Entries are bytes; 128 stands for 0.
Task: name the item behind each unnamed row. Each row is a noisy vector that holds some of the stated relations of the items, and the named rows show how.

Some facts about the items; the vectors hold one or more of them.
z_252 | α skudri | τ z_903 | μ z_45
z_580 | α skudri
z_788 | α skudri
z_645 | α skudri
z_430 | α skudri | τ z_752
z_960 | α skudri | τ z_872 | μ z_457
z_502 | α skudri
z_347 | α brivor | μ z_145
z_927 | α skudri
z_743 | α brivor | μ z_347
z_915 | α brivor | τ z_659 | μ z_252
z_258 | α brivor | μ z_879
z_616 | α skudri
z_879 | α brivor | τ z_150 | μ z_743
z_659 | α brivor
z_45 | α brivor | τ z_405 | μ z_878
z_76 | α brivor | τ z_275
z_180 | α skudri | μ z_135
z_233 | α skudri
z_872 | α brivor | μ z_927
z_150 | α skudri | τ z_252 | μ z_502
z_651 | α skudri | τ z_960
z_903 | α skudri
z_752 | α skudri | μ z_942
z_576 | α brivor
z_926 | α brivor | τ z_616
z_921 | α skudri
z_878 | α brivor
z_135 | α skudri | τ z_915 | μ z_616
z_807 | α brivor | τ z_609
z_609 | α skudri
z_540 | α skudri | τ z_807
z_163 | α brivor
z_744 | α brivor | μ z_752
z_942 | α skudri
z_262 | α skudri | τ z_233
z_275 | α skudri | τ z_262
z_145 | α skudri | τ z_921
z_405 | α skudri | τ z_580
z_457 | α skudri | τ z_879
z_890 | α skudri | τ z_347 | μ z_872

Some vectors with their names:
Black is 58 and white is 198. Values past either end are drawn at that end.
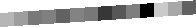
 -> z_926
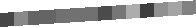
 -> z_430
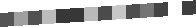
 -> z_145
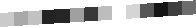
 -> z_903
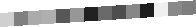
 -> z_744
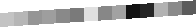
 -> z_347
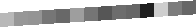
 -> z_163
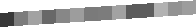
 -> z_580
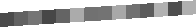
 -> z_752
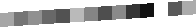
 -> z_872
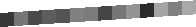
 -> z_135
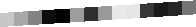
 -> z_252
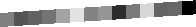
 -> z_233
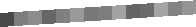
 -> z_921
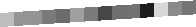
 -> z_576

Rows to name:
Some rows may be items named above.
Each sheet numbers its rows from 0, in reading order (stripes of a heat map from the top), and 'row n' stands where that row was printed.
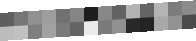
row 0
z_180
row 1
z_878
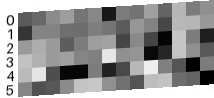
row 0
z_180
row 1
z_405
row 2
z_743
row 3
z_347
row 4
z_457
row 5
z_275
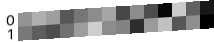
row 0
z_743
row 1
z_262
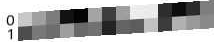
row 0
z_252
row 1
z_890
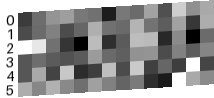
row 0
z_960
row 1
z_752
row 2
z_879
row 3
z_502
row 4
z_145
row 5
z_659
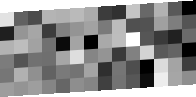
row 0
z_76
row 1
z_616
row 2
z_150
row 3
z_233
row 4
z_45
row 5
z_807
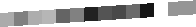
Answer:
z_915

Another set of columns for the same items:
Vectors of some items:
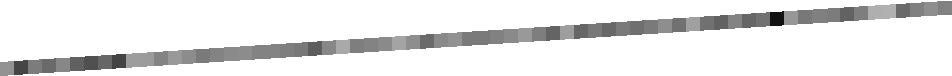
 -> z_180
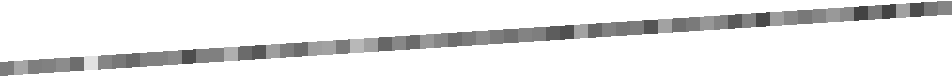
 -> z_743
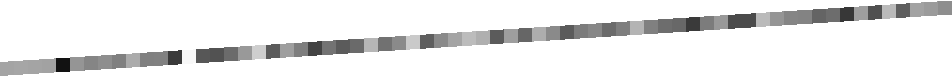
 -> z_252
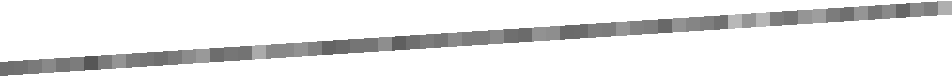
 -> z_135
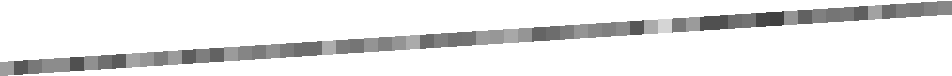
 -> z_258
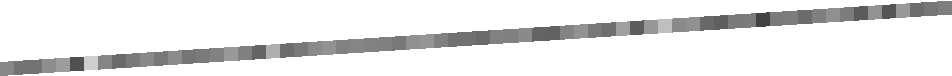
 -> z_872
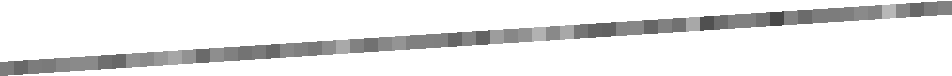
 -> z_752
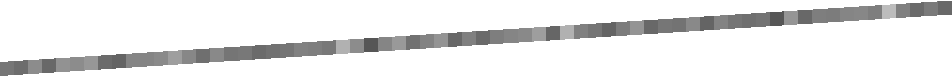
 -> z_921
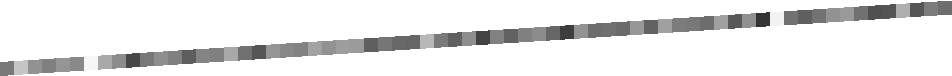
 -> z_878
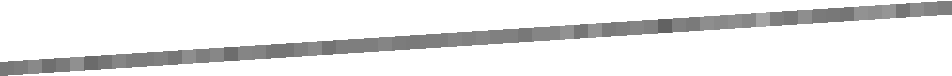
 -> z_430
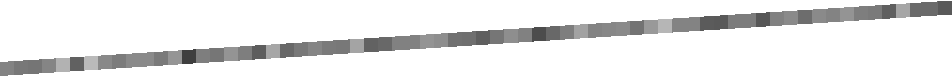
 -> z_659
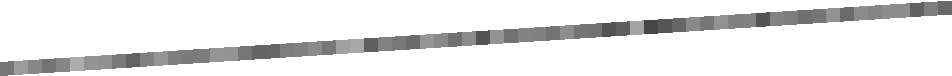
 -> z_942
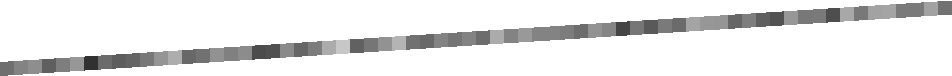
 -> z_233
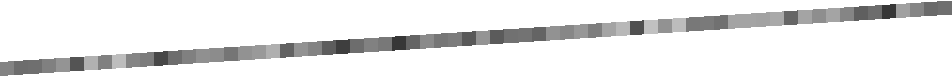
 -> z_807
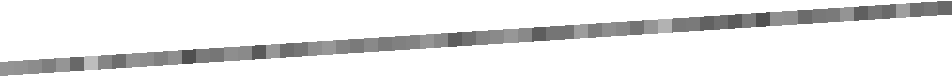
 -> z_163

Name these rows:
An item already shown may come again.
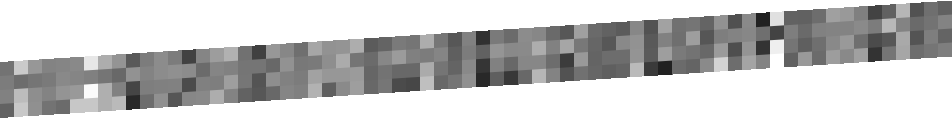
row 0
z_347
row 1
z_752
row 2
z_878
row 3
z_145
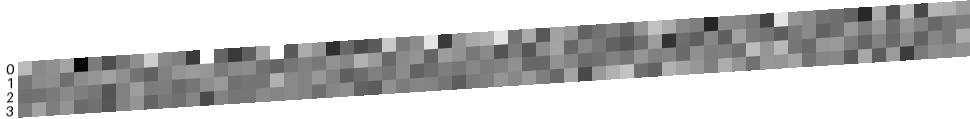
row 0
z_150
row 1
z_616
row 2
z_135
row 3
z_76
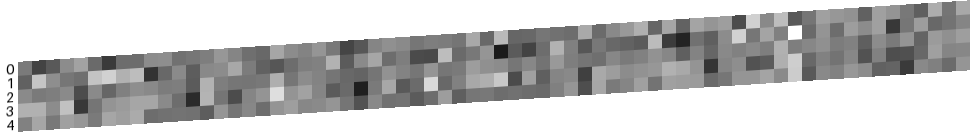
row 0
z_960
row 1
z_145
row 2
z_457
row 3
z_879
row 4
z_45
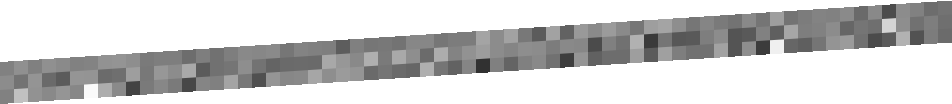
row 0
z_926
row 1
z_903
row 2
z_878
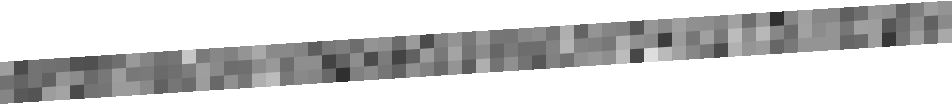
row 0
z_890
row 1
z_405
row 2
z_915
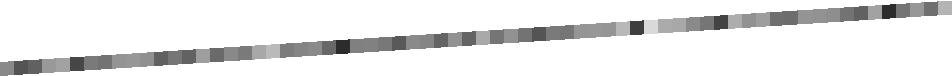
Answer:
z_915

